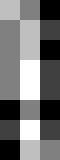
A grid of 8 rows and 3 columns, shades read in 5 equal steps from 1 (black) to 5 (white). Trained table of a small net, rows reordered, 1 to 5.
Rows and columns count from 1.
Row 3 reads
3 4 1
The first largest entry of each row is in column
1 2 2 2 2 2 2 2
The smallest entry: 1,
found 5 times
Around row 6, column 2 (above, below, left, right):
5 5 1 1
